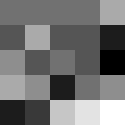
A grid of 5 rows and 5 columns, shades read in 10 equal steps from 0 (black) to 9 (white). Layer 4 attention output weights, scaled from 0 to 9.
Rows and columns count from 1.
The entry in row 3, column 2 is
3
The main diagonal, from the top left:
4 6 4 4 9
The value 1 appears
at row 2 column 5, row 4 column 3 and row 5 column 1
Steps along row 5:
up up up up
